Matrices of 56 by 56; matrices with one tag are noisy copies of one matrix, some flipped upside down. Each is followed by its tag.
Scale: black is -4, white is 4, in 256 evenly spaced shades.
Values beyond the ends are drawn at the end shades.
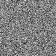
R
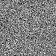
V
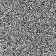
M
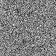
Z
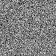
V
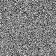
R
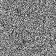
Z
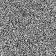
Z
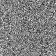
M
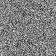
Z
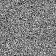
V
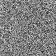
M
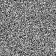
V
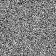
V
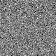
R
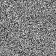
V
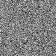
R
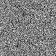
Z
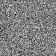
V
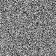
R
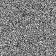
Z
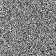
M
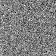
M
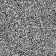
V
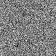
Z
